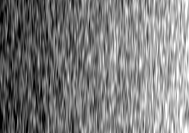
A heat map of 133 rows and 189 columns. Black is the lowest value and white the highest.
The grain runs up and down. Values rise toward the right. On average the colour sits 50% of the way up the scale.
